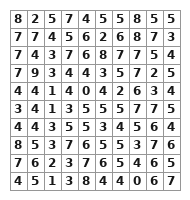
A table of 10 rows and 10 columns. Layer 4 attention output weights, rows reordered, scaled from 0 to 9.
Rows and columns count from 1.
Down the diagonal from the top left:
8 7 3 4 0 5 4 3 6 7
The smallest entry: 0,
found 2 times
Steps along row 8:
down down up down down same down up down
